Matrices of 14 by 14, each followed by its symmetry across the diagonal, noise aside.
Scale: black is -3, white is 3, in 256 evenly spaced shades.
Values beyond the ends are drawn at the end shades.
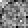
symmetric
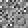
symmetric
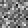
symmetric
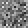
symmetric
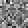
neither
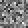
symmetric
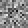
symmetric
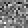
neither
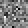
neither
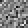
symmetric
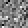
neither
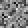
symmetric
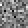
neither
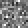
neither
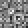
symmetric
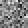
neither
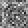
symmetric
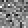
neither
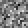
symmetric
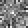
symmetric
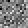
symmetric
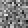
neither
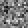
neither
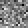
neither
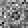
symmetric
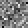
symmetric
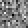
neither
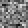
neither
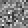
neither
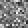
neither
